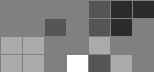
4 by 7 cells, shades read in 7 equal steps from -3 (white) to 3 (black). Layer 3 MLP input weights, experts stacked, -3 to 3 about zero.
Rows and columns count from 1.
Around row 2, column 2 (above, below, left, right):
0 -1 0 1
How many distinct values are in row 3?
2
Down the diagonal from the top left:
0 0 0 -3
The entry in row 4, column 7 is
0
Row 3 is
-1 -1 0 0 -1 0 0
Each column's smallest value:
-1 -1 0 -3 -1 -1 0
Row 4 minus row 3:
0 0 0 -3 2 -1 0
